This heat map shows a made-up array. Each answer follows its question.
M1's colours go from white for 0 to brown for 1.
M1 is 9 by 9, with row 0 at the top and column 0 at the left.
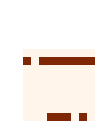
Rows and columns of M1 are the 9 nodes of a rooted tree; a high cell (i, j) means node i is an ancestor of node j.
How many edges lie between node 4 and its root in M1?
2
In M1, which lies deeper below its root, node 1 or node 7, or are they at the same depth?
node 7
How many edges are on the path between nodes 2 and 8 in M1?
2
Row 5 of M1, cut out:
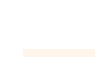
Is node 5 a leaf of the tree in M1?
yes
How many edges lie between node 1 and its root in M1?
0
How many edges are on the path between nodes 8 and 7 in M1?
1
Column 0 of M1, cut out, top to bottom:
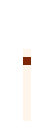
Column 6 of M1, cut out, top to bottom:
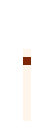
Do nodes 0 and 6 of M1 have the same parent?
yes
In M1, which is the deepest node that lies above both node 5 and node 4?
8
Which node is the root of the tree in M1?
1
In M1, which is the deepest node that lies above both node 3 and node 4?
8
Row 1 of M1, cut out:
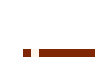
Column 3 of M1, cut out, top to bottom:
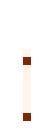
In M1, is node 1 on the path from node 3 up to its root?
yes
